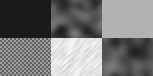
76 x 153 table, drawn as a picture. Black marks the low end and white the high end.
The table splits into 2 rows of 3 panels. Panel 1,1: very low, flat. Panel 1,2: low, smooth. Panel 1,3: high, flat. Panel 2,1: middling, checkered, strong in contrast. Panel 2,2: very high, slanting up to the right, faint in contrast. Panel 2,3: low, smooth.
